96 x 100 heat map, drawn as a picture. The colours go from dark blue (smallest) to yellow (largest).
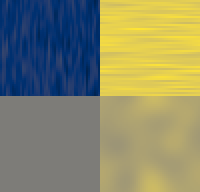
The table splits into 2 rows of 2 panels. Panel 1,1: very low, streaked downward, faint in contrast. Panel 1,2: very high, streaked across, faint in contrast. Panel 2,1: middling, flat. Panel 2,2: high, smooth, faint in contrast.
